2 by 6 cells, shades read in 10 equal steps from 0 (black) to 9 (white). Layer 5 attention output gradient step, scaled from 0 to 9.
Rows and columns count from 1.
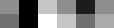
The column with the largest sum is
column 3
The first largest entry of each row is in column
3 3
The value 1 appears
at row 1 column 5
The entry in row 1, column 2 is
0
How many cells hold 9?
1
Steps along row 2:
down up down down up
